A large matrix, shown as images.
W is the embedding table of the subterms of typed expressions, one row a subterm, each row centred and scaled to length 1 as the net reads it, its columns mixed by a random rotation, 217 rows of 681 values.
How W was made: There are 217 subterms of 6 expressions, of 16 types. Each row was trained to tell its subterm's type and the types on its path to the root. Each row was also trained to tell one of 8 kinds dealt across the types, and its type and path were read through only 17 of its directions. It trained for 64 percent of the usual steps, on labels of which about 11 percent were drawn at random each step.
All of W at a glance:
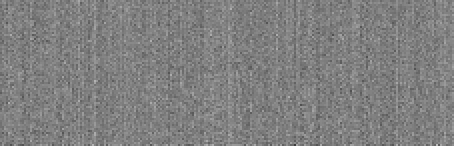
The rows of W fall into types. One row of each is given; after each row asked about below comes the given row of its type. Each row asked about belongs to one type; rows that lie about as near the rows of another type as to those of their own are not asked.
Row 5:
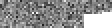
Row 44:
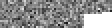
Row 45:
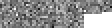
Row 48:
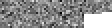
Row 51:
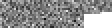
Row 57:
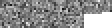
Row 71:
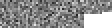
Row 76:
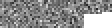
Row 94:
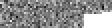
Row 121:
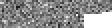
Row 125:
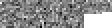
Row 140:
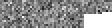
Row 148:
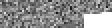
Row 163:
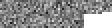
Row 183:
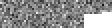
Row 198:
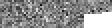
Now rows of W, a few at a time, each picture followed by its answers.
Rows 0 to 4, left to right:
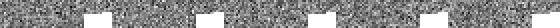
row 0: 148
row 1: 183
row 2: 183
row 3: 48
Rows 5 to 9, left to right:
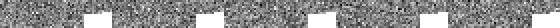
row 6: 198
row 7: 71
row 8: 57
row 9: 198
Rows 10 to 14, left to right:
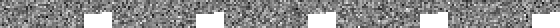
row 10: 48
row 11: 121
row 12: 198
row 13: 48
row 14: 148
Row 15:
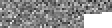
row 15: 5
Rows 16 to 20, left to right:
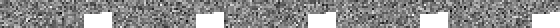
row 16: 45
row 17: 51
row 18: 183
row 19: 5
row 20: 121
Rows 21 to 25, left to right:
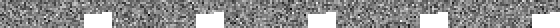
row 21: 71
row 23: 121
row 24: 121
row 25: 57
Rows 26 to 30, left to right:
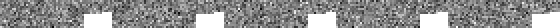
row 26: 125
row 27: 76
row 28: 45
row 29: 121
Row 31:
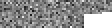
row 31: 198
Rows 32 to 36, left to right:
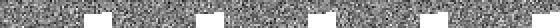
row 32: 48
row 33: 148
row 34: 183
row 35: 148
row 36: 183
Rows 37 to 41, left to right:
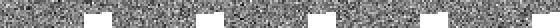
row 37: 183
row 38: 125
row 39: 125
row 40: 51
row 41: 51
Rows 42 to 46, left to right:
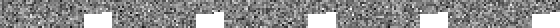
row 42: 163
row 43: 140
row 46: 5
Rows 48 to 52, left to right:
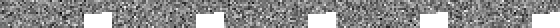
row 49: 198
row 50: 198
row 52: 51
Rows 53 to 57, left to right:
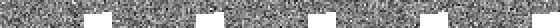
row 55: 163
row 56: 57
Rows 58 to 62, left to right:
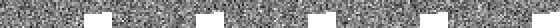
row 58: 48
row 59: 57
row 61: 76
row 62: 71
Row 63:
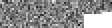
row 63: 51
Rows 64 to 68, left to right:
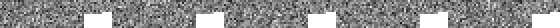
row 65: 48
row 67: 94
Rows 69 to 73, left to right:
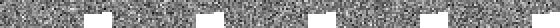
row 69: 76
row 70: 51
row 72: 71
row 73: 148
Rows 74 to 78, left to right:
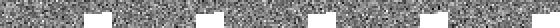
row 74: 57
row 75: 148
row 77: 44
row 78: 163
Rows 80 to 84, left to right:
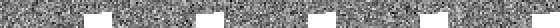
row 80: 121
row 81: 76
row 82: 5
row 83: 183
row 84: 5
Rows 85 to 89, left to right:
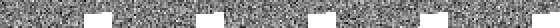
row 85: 48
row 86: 121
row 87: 71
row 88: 94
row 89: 45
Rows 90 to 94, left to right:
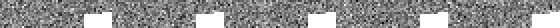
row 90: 48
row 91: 148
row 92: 148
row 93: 5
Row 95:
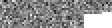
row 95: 183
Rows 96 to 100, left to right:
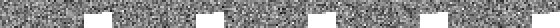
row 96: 57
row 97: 45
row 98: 44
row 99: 44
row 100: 45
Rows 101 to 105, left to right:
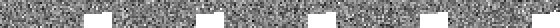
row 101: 51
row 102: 44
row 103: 94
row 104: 44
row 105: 57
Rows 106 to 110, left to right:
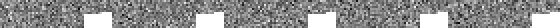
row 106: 5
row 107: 125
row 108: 163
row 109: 183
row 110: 94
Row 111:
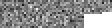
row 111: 198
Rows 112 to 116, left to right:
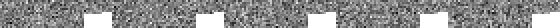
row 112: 163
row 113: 163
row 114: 121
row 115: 44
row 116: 125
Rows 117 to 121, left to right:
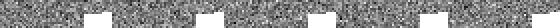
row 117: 48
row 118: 71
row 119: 163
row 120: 94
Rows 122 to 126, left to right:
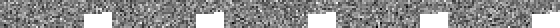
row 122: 163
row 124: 125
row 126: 121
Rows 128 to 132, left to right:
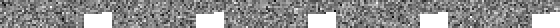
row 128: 148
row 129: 121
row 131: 57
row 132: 198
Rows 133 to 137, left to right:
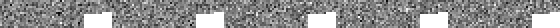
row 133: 140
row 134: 76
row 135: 140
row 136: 76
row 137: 121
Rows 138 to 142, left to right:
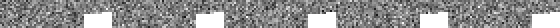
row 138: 198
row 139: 76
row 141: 45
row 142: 198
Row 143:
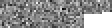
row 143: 57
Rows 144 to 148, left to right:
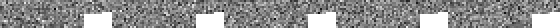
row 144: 44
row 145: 148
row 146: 148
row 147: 148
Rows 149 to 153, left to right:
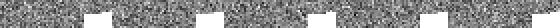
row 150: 44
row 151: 94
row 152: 48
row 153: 198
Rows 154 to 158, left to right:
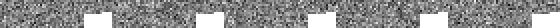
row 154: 5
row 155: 57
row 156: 183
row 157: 163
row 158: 163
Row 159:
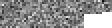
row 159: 76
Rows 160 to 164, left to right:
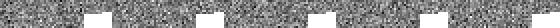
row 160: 76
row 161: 76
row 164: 121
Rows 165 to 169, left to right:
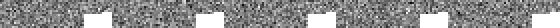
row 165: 44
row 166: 76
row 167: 94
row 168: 45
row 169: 94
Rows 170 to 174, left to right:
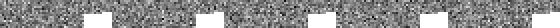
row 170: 94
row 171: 44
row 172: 163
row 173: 5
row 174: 76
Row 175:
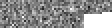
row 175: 76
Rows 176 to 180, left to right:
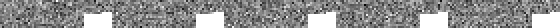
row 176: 44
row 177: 44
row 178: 71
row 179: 163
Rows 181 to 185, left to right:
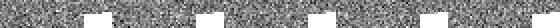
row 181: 140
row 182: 121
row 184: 198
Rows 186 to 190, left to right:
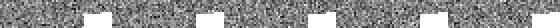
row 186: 44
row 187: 48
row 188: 183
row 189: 48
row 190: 198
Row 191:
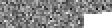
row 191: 44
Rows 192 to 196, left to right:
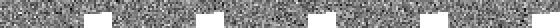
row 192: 5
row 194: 76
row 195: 148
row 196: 51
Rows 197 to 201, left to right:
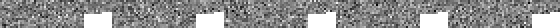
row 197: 163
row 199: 94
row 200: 183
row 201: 148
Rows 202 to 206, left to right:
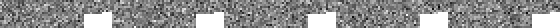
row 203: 48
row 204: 140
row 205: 44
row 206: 57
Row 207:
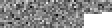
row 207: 94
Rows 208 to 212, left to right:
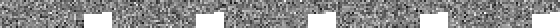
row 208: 163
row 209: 71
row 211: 163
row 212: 5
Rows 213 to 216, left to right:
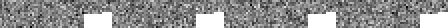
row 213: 140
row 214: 48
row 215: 71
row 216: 148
